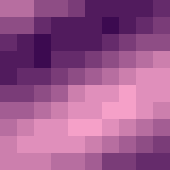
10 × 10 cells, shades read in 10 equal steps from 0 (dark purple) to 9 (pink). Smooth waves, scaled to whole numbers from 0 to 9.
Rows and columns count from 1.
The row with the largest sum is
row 8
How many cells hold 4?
10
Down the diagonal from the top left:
6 4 0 2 4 8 9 7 4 2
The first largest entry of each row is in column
1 1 9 10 9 8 7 5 2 1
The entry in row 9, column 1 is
7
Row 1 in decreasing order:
6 6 4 4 3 2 1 1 1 1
